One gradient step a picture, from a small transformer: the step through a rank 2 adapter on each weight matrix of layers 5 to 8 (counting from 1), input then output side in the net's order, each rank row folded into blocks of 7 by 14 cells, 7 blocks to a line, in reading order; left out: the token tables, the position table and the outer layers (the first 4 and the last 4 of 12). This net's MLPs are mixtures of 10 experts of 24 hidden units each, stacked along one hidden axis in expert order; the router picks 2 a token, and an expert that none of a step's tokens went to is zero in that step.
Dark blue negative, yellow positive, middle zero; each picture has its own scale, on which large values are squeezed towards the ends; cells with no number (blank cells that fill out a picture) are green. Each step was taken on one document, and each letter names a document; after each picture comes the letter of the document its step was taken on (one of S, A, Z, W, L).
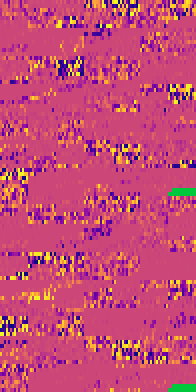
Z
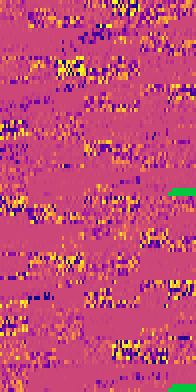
Z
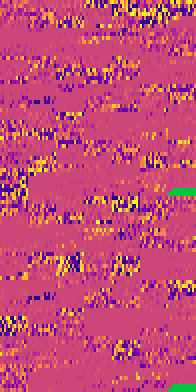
Z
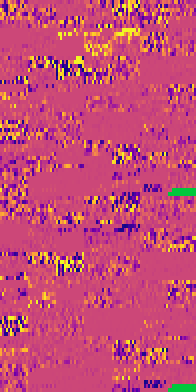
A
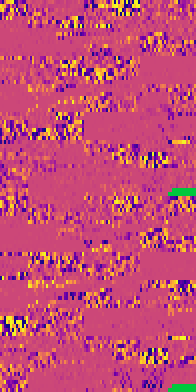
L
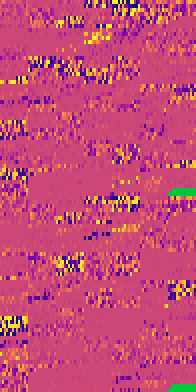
Z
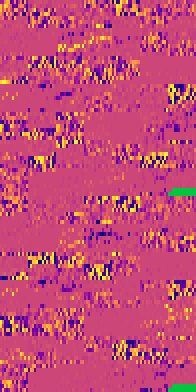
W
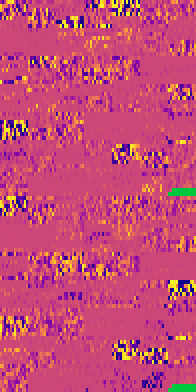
L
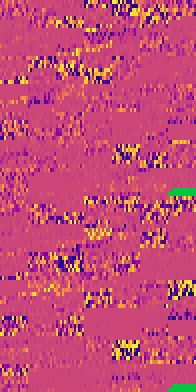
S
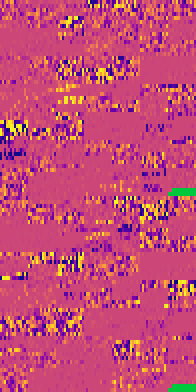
L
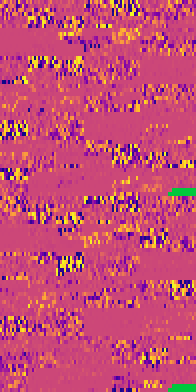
A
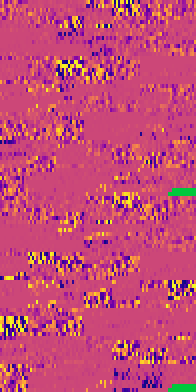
L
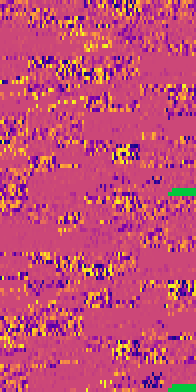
L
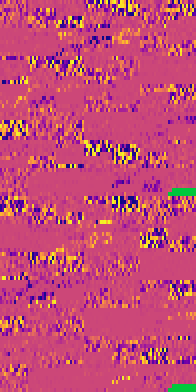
A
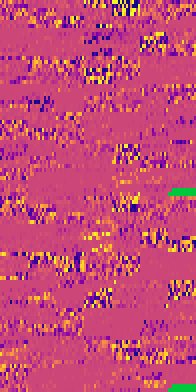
Z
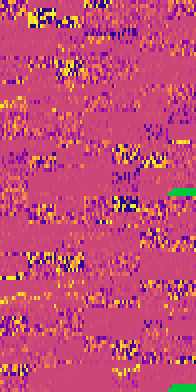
S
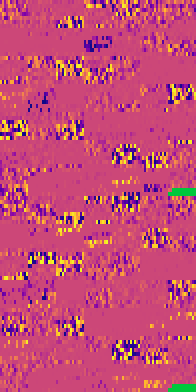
A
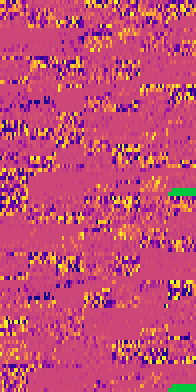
Z
